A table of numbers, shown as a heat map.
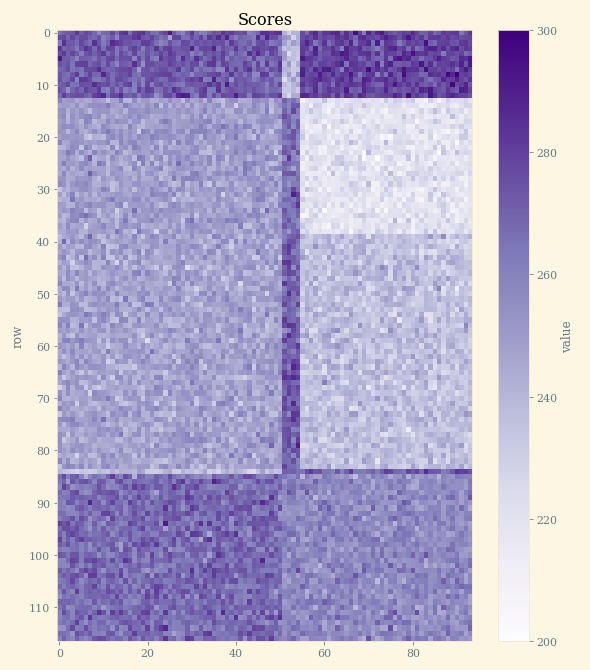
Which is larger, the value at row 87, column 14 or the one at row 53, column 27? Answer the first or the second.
the first
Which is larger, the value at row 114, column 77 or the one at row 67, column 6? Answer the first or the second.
the first
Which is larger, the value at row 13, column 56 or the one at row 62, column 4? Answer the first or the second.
the second
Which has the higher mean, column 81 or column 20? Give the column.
20
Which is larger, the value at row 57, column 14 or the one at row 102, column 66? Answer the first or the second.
the second
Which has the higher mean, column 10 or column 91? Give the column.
10
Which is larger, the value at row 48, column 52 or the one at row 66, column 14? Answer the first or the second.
the first
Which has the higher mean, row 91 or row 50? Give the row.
91
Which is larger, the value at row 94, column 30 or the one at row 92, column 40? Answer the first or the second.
the second
